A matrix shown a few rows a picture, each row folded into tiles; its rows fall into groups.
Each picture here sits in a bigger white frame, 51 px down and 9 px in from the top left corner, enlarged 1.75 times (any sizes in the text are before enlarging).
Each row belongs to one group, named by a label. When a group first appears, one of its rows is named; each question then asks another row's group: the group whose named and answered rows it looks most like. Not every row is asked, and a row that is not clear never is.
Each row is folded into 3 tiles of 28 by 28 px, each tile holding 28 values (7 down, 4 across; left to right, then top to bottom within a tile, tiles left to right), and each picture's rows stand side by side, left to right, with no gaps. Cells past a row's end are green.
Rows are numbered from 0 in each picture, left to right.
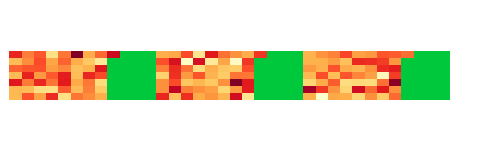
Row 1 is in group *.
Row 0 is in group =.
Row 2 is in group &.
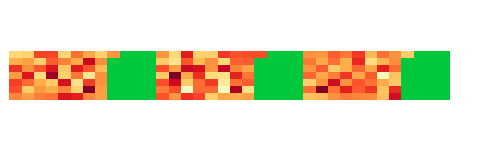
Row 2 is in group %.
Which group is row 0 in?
&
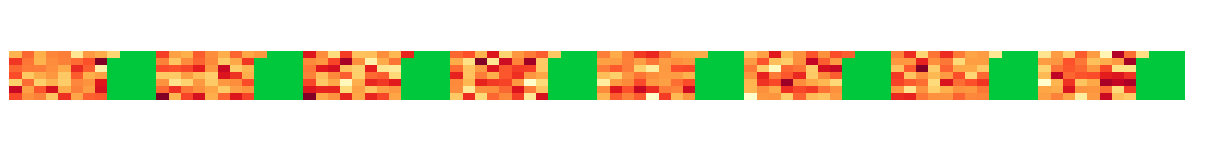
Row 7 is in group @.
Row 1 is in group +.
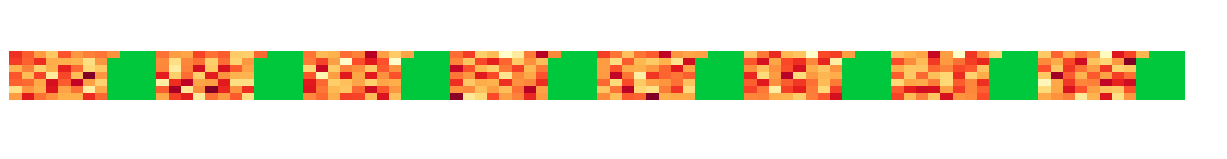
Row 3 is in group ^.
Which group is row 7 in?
@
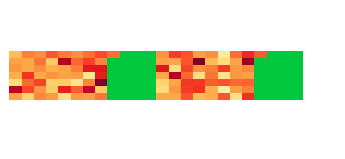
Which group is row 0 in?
&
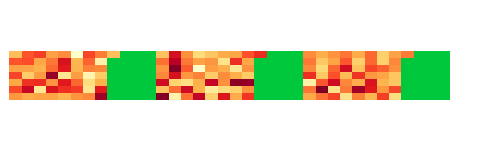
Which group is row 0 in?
%
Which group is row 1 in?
^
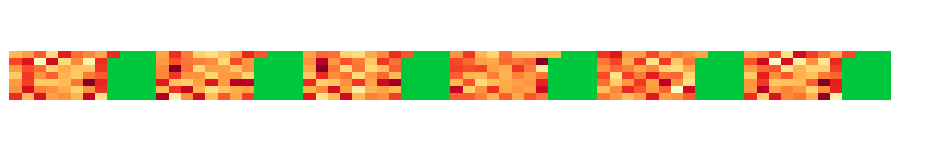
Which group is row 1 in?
^
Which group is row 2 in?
^
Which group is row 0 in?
*
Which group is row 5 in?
*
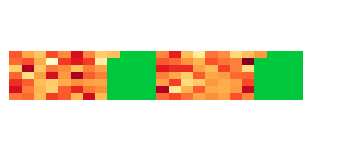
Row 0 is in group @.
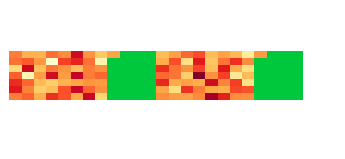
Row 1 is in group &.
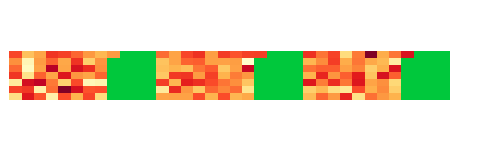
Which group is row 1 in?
=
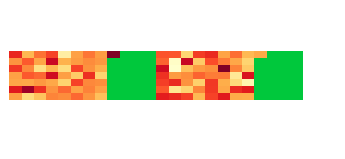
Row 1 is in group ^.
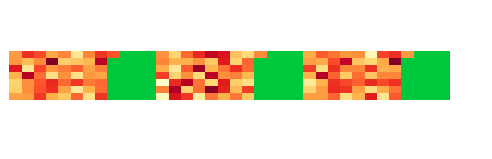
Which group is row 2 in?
@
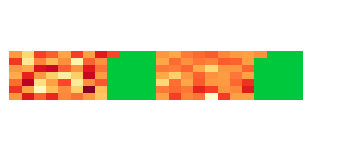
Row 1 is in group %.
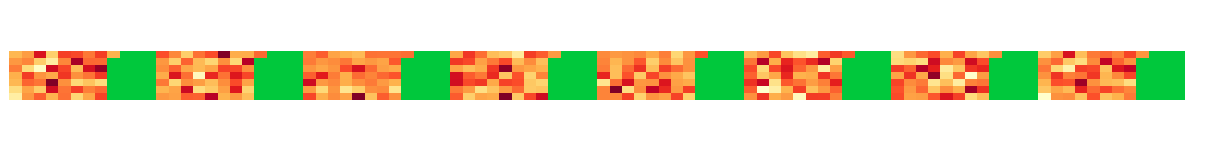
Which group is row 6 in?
&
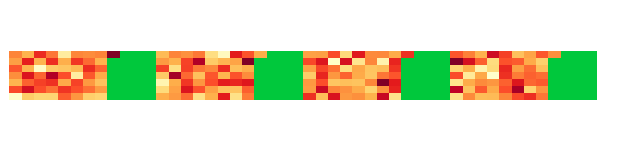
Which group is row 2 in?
*
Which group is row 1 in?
@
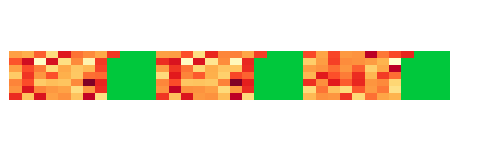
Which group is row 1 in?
*
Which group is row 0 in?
*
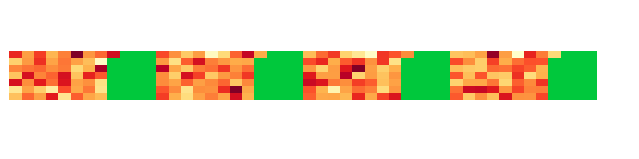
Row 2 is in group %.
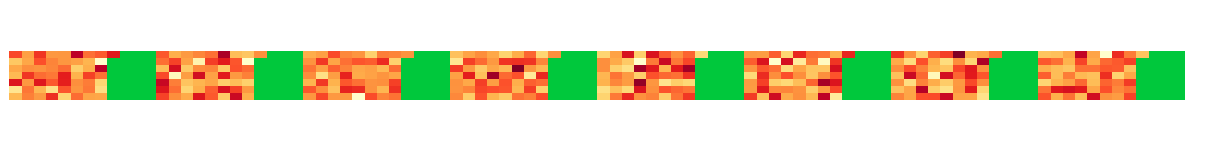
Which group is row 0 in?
=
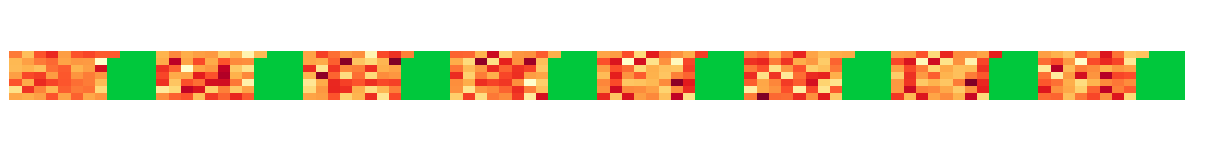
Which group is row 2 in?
@
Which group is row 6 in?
*
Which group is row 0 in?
=
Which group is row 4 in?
*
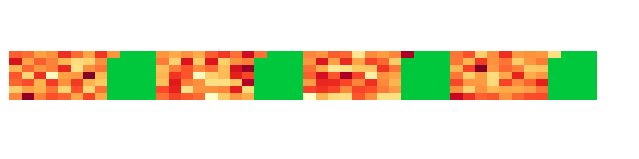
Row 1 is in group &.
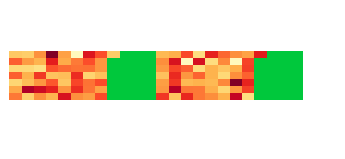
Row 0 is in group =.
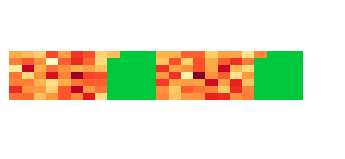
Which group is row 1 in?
&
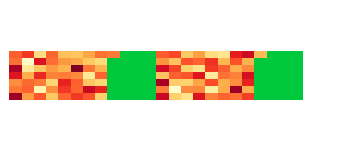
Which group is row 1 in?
^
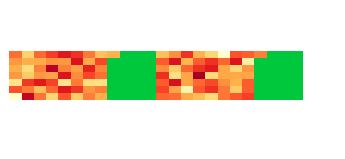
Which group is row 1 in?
%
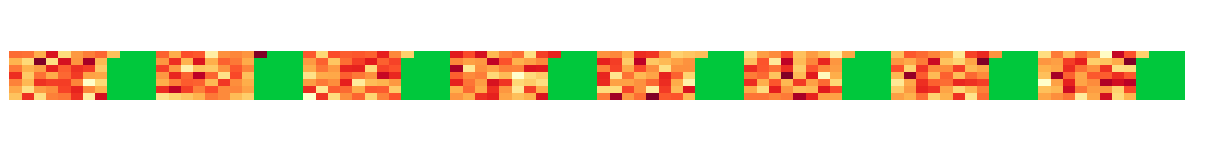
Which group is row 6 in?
@
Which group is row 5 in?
&
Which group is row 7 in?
@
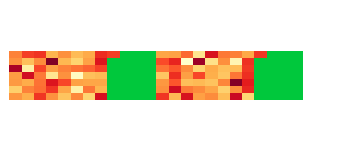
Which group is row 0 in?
@
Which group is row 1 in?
*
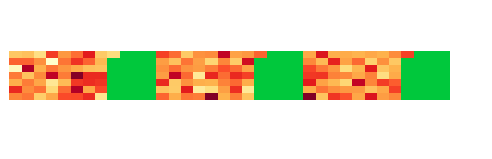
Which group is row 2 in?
^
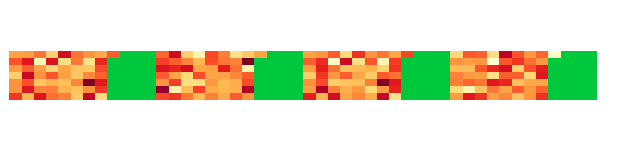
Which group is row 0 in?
*
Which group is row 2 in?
*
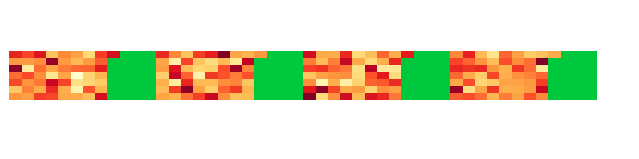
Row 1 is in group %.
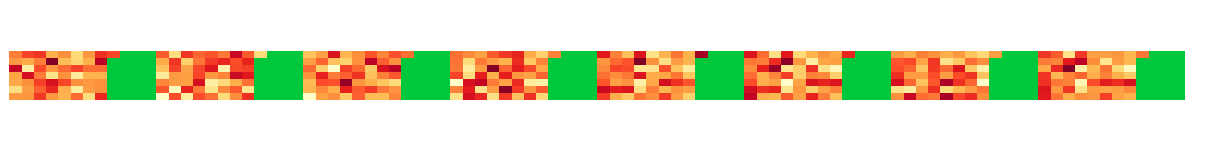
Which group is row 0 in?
@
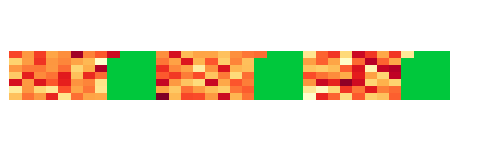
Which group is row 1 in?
^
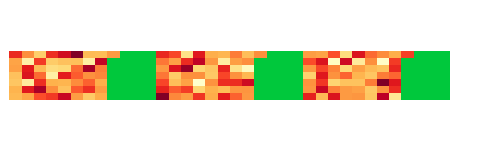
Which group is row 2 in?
*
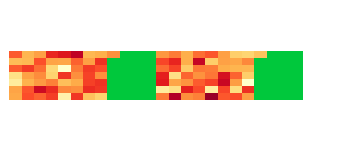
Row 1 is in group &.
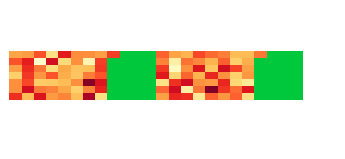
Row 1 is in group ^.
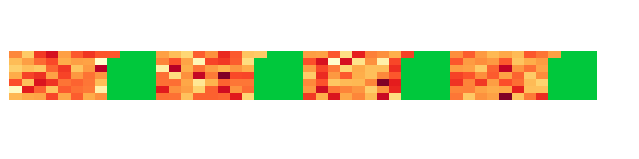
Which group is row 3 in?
%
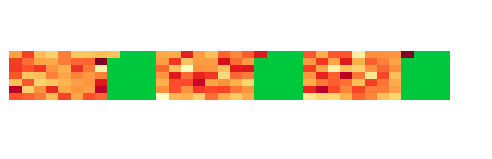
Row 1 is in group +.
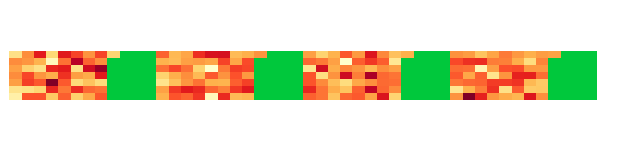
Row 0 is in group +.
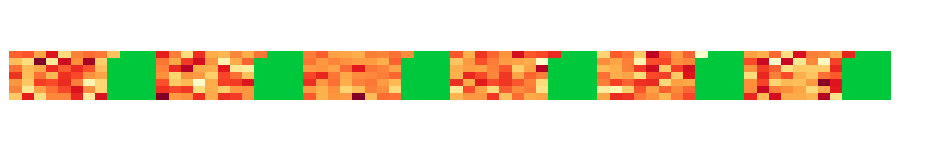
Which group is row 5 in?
*
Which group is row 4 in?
+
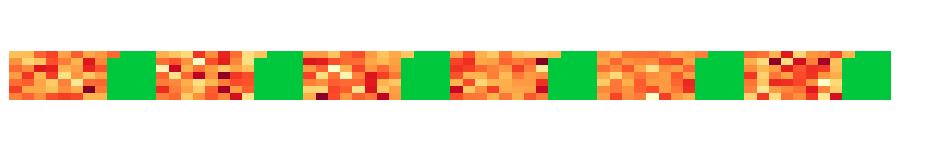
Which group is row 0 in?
&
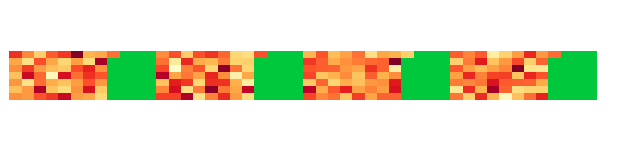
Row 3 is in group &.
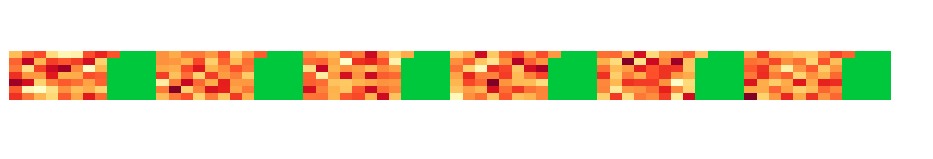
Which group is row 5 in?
^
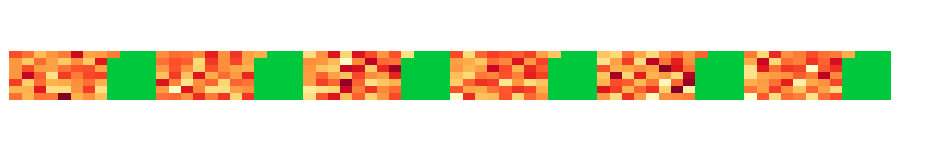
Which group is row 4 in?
&
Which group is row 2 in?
+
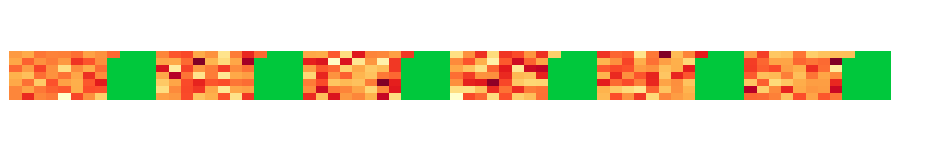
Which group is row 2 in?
*
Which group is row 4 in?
=
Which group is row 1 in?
@
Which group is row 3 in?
+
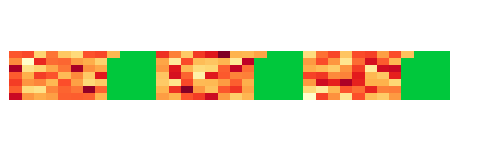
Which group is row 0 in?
^
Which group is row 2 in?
+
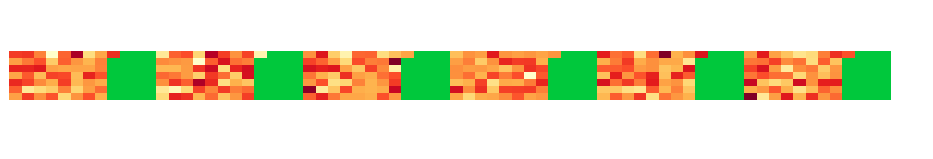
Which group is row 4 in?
=
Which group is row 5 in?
^
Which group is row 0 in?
=
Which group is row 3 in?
&
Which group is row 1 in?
+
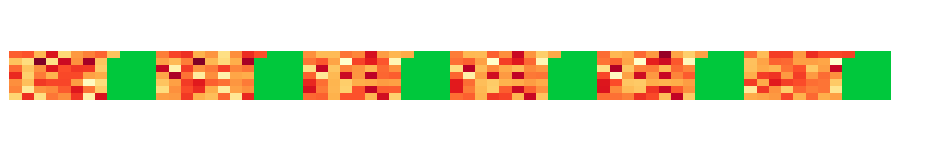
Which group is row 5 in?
=
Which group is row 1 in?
@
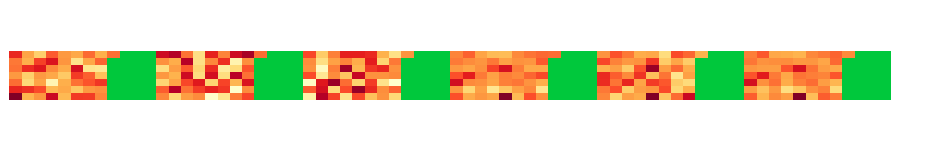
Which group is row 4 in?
%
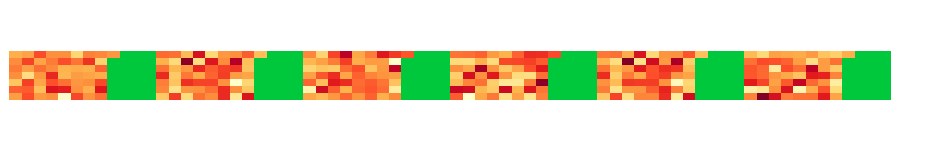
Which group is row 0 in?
%
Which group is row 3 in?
&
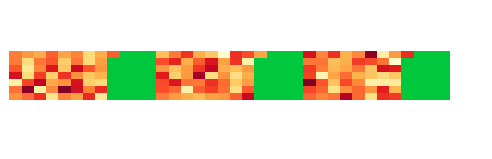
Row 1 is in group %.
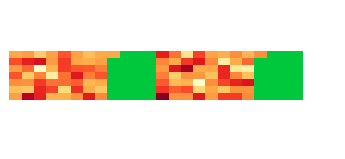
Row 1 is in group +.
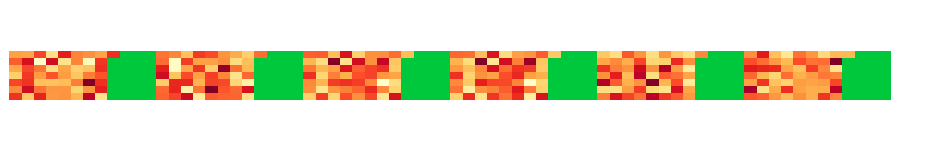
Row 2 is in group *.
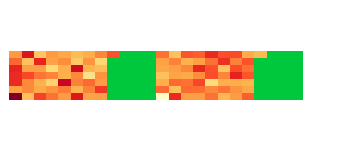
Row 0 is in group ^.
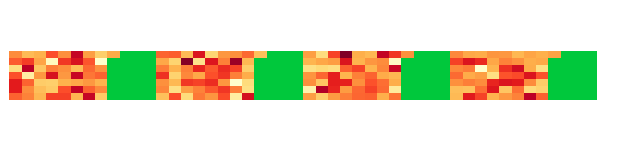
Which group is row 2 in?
=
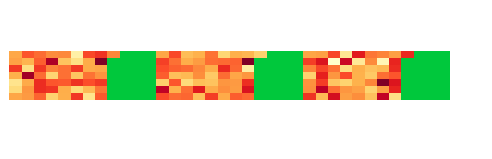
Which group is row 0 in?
@
